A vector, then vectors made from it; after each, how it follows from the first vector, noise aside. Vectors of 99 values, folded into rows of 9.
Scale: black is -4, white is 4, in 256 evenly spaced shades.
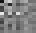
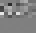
partly zeroed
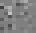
partly zeroed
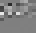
partly zeroed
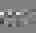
partly zeroed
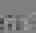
partly zeroed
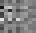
wrapped around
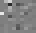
partly zeroed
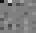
partly zeroed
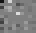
partly zeroed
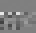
partly zeroed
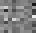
wrapped around
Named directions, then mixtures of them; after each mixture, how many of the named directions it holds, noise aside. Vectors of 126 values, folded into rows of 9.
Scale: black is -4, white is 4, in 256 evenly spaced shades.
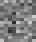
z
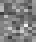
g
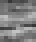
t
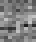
three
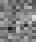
three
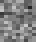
one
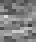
two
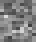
two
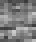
one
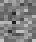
two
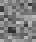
two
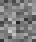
one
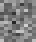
two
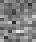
three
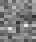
three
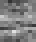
one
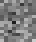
two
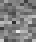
three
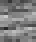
one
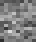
three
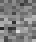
two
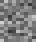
one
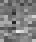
three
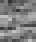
one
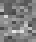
two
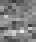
two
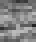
one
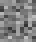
two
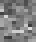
two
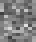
one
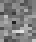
three
